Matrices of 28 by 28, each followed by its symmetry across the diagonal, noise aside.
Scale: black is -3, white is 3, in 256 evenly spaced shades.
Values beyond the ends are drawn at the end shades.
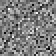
symmetric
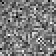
symmetric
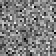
neither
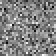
neither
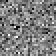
neither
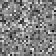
symmetric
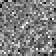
symmetric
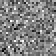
neither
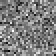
neither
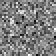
symmetric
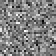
neither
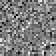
symmetric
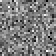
neither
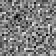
symmetric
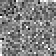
symmetric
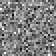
neither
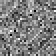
symmetric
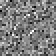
symmetric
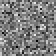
neither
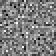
symmetric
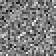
symmetric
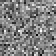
neither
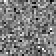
neither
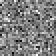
neither
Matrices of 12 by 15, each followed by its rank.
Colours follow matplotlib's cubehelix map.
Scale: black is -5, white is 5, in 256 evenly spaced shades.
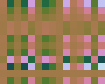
one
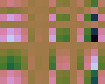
one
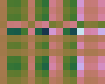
one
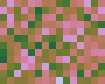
full rank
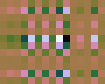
one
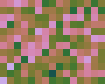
full rank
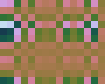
one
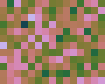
full rank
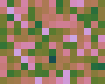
full rank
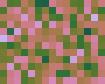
full rank
